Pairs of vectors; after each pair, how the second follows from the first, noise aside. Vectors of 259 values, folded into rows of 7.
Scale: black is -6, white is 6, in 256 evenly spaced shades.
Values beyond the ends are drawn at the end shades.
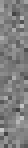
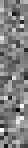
scaled up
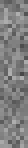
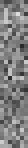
scaled up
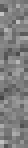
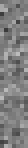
negated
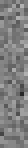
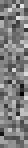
scaled up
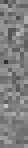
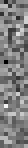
scaled up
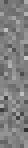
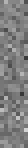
negated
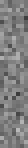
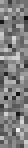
scaled up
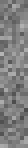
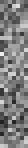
scaled up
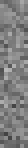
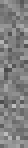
negated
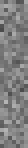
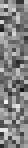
scaled up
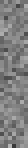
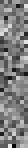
scaled up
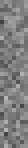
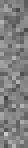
negated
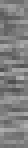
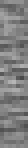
negated
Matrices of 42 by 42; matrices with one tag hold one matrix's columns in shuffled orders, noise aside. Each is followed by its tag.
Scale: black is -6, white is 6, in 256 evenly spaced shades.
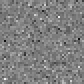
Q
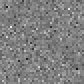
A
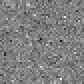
Q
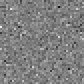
A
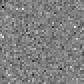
A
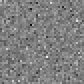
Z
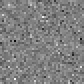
Q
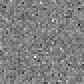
Z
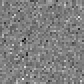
Q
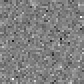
Q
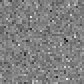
Q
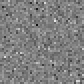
Z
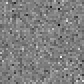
Z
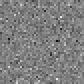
Q
